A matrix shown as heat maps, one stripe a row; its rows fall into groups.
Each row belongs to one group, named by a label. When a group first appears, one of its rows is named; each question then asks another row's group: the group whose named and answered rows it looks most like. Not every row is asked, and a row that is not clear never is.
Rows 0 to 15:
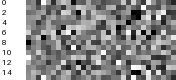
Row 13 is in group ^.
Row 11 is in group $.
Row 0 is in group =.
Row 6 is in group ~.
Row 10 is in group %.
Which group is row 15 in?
=
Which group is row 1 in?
$
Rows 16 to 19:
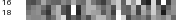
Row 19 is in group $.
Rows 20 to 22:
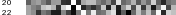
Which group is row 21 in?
~
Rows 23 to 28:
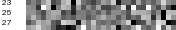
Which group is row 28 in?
%
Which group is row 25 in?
^
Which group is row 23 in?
~
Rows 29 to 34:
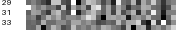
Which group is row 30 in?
$
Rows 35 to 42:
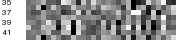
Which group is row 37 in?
^
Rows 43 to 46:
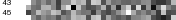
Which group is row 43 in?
$
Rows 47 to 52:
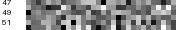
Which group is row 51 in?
~
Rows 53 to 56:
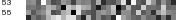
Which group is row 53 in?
=
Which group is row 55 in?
~
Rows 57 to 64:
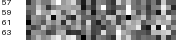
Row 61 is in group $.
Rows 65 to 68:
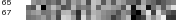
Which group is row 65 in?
$
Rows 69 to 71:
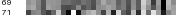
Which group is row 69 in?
^
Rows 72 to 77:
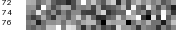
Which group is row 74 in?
%
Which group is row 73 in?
=
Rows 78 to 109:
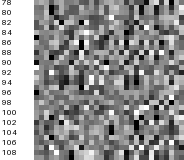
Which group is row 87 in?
~
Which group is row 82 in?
~
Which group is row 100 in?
%
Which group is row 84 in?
$
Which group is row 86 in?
~
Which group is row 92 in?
=
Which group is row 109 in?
$
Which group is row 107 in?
=
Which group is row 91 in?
$
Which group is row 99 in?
^
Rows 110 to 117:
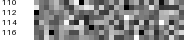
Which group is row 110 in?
~
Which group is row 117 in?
%
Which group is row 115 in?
%
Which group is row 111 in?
$
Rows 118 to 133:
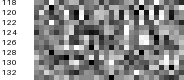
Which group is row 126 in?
^
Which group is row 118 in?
=
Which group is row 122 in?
=
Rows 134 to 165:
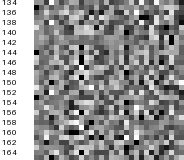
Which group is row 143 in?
~
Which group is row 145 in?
~
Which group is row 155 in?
%
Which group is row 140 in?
$
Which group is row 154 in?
$
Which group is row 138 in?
=
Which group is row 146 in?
~
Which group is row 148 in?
$
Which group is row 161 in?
%
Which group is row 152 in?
=
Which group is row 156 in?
~
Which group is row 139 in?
$
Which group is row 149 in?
~
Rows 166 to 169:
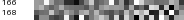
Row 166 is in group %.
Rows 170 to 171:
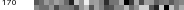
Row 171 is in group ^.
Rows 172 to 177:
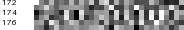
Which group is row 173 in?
%
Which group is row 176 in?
=
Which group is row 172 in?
$
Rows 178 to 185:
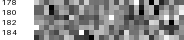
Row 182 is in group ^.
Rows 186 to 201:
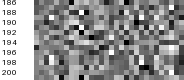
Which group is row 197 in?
=
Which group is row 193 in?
%
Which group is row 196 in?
%
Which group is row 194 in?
$
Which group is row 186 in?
$
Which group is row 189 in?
=
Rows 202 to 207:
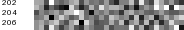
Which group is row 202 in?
=
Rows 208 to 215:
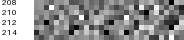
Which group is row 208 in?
^
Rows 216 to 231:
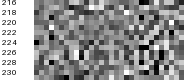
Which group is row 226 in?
~
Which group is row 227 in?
~
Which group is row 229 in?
^
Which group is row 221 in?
=
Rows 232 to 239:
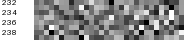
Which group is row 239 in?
~
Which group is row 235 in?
%
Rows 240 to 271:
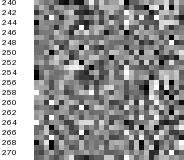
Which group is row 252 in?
~
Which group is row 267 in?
=
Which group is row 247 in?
^
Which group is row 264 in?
$
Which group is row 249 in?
~
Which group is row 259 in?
^
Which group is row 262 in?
^
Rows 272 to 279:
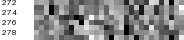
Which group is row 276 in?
~
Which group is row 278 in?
$
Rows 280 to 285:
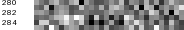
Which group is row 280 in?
~
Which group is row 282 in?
^
